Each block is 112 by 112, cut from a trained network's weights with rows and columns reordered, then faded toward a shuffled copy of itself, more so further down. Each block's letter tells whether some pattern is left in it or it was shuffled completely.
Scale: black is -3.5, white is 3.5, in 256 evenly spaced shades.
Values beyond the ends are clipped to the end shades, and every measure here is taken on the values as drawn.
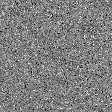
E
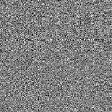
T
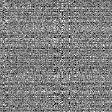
T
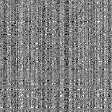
T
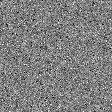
E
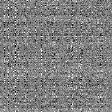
T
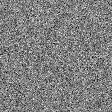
E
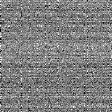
T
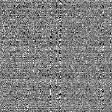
T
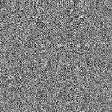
T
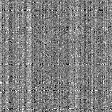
T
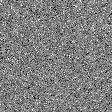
E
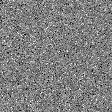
E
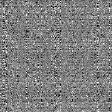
T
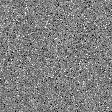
E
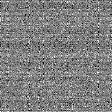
T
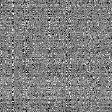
T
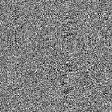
T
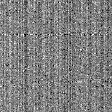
T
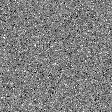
E
